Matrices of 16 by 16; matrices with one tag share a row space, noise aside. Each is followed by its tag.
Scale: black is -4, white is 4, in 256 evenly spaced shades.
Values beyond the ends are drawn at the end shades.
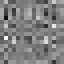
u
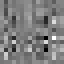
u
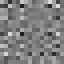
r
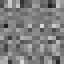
r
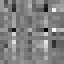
u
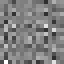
u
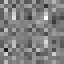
u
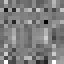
u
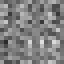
r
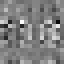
r
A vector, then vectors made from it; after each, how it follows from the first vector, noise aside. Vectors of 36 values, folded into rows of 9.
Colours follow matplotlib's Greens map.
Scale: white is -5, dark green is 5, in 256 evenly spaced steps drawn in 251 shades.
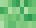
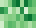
scaled up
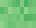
shrunk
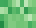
negated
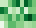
scaled up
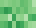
reversed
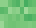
shrunk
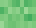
shrunk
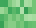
negated
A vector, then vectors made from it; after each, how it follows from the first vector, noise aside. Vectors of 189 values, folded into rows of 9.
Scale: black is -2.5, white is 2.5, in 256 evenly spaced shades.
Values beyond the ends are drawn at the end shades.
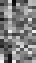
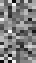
sign-scrambled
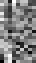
negated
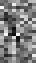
wrapped around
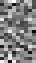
sign-scrambled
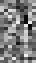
wrapped around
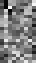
wrapped around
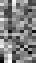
negated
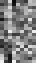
copied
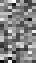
sign-scrambled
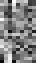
negated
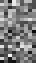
sign-scrambled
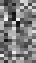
wrapped around
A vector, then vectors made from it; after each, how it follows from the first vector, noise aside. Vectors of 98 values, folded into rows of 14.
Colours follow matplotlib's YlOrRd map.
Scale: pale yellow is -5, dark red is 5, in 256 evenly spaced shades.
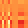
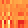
copied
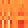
copied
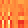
copied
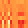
copied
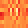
wrapped around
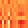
copied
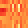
wrapped around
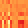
copied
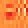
wrapped around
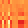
copied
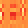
wrapped around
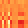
copied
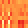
copied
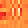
wrapped around
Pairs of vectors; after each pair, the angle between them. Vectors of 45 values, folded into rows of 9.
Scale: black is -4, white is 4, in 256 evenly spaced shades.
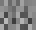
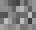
partly aligned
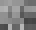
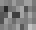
partly opposed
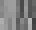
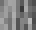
nearly parallel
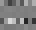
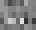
nearly parallel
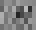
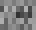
nearly parallel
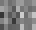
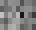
nearly opposite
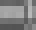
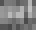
nearly parallel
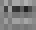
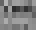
nearly parallel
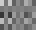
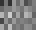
nearly opposite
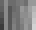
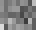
partly opposed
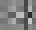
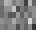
partly aligned
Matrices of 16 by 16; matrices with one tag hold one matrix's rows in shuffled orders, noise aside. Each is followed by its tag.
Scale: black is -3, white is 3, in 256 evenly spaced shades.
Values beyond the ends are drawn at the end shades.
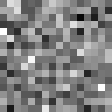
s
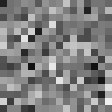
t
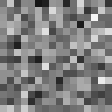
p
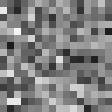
s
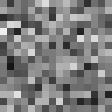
s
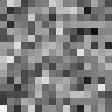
s
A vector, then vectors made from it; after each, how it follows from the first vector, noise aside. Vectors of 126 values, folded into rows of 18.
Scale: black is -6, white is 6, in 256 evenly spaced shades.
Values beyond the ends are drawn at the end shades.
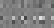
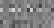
reversed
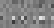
copied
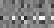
scaled up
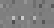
partly zeroed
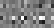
scaled up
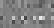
copied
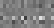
copied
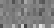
wrapped around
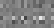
copied
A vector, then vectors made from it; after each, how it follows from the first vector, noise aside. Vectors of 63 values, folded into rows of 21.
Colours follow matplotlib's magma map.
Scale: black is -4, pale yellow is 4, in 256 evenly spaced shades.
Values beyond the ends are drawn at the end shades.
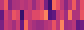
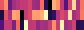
scaled up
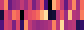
scaled up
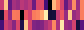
scaled up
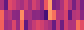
negated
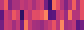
copied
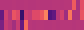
partly zeroed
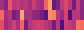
negated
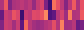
copied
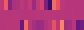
partly zeroed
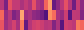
negated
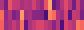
negated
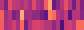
negated
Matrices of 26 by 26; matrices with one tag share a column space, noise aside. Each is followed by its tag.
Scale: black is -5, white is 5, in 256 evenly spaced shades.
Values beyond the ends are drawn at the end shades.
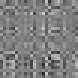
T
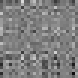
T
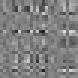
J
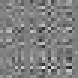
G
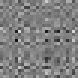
G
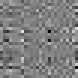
G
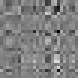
J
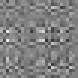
G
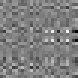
G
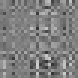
T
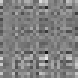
T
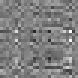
G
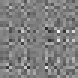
G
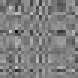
J
